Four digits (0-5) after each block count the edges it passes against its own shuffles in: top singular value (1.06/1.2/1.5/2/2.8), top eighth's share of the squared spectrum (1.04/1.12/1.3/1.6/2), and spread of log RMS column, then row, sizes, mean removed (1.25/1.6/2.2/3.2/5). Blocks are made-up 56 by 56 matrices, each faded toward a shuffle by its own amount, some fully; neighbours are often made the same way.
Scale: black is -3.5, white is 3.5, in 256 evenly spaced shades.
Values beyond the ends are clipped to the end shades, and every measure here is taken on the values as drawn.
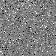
0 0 0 0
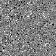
3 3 0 1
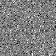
3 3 1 1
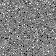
0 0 0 0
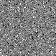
0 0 0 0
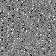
2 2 1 0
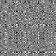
4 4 2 3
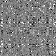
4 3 1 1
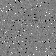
2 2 0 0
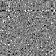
3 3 1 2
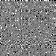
4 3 1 2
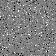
1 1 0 0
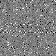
3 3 0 1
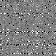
4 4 1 2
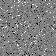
0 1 0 0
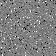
0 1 0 0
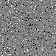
1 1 0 0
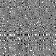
4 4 2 2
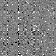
4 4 2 1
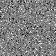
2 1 0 0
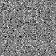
3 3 1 1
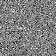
2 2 0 0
